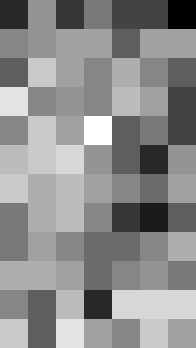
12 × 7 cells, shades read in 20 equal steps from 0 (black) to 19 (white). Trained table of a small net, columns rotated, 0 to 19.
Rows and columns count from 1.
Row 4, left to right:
17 10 11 10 14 12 5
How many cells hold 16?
4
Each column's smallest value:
3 7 4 3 4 2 0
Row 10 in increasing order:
8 9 10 11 12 13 13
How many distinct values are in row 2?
4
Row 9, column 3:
10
